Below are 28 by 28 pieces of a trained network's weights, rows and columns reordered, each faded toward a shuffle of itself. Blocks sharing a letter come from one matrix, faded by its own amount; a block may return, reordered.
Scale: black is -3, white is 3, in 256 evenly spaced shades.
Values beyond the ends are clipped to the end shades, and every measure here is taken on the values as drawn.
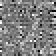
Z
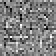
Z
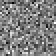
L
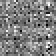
Z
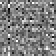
Z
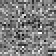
Z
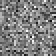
L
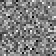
L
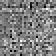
Z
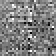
Z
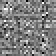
Z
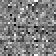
Z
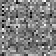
Z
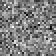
L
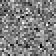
L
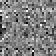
Z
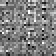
Z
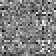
Z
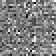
Z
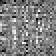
Z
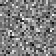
L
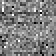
Z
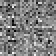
Z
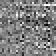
Z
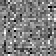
Z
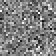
L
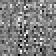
Z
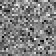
L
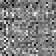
Z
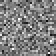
L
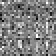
Z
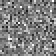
L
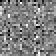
Z
